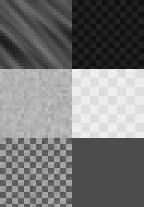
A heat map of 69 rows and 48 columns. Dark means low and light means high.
It is made of 3 by 2 panels. Panel 1,1: low, slanting down to the right. Panel 1,2: very low, checkered, faint in contrast. Panel 2,1: high, fine-grained, faint in contrast. Panel 2,2: very high, checkered, faint in contrast. Panel 3,1: middling, checkered, strong in contrast. Panel 3,2: low, flat.
